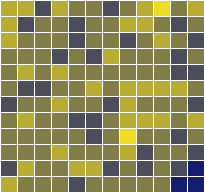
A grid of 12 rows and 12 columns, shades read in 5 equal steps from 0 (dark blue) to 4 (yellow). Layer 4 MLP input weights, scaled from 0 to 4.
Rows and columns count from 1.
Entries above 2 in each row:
6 3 2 1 2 5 2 5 1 2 3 1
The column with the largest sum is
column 8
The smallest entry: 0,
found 3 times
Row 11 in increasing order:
0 1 1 1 1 2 2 2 2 3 3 3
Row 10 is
2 2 2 3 2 2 2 3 1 2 2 1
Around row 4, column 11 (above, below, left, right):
2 1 2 2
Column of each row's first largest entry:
10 1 1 7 2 6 4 2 8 4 2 1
